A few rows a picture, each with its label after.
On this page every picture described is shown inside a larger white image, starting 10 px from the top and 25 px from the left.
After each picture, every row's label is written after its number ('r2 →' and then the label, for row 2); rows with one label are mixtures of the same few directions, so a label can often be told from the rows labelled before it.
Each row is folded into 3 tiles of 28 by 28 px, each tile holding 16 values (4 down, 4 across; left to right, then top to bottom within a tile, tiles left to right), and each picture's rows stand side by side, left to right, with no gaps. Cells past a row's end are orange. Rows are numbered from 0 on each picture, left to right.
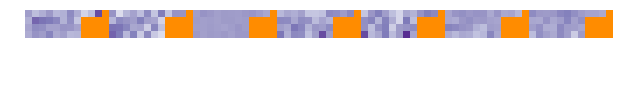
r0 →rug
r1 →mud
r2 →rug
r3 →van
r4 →van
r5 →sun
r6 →van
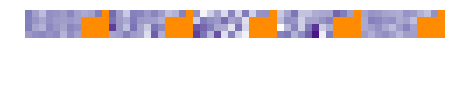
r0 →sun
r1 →sun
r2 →mud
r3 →sun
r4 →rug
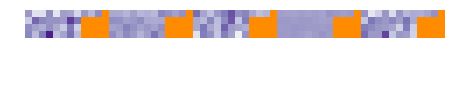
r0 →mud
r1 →van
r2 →van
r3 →van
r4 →mud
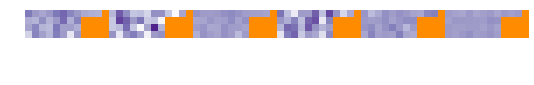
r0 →van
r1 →rug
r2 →van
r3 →van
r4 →rug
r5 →mud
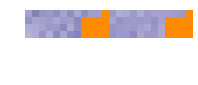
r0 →mud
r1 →mud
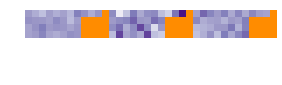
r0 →van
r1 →rug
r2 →mud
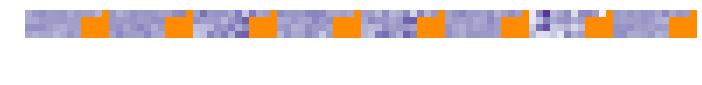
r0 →sun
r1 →rug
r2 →mud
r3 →van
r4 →mud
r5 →van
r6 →sun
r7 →mud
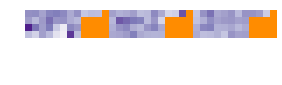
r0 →sun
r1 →rug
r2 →sun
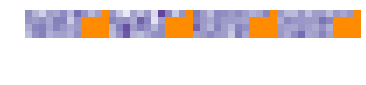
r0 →van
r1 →van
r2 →sun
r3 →mud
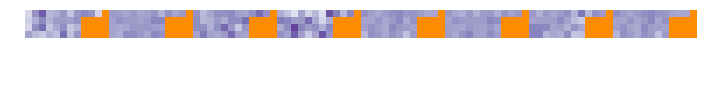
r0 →sun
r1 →mud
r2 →rug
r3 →van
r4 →van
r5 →mud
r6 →mud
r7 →van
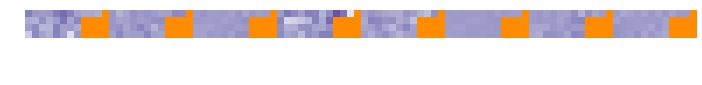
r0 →van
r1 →rug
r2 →mud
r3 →rug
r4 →rug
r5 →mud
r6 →mud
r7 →mud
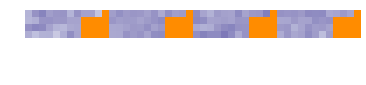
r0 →sun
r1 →mud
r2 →sun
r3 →van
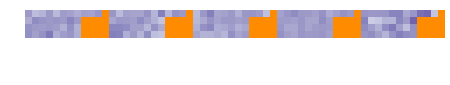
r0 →mud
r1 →mud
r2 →sun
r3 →van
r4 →rug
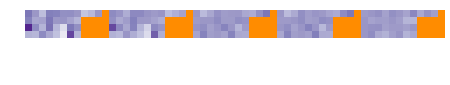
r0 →sun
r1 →sun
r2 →rug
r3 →rug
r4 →mud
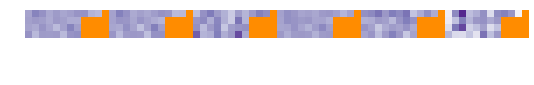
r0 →rug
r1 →rug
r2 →van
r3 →rug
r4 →van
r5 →sun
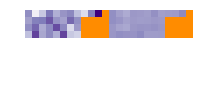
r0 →rug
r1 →sun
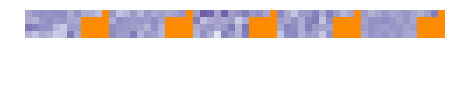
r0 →sun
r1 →mud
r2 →mud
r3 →van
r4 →rug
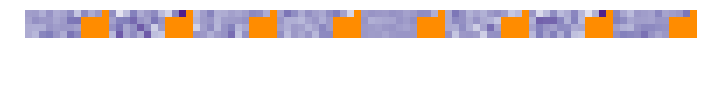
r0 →mud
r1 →rug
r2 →sun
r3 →rug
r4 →rug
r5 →rug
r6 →rug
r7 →sun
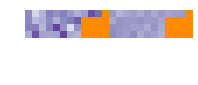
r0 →rug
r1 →mud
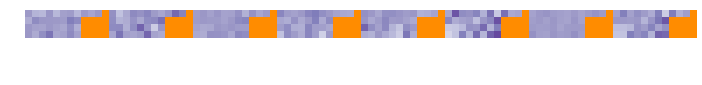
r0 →mud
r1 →rug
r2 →mud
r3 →van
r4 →sun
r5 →mud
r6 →van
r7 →mud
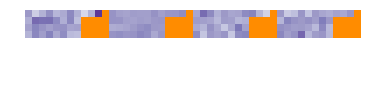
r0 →rug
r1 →sun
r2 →rug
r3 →mud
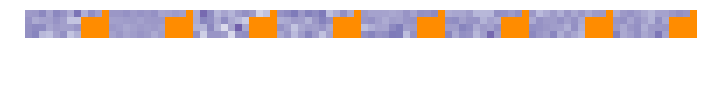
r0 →mud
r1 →van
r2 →rug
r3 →van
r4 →sun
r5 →van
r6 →mud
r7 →van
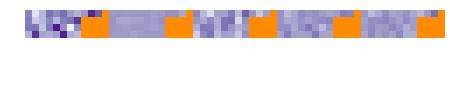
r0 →rug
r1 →rug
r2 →van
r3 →rug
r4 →rug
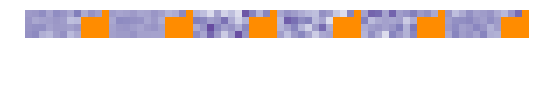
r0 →mud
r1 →rug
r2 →van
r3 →rug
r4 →mud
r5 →rug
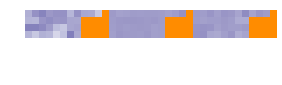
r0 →sun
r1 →rug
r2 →mud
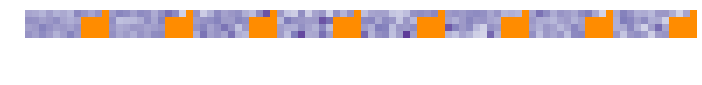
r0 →van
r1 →rug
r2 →rug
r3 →mud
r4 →van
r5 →sun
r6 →rug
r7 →rug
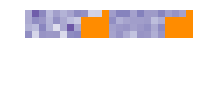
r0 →rug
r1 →mud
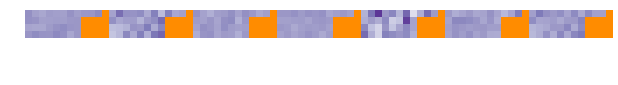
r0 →sun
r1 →mud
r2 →van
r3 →van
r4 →van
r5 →rug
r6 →mud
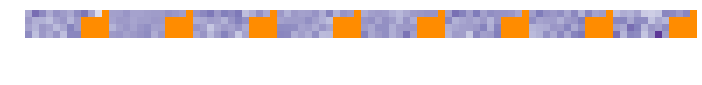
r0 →rug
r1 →sun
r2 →van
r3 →mud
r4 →van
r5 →mud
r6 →mud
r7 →van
